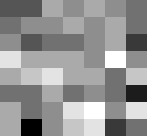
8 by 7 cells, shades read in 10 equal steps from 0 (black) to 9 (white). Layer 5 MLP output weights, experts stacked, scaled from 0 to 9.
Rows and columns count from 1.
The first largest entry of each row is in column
3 4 6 6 3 3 5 5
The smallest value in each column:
3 0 4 4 5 2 1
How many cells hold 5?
13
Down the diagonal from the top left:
3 5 4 6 6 4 8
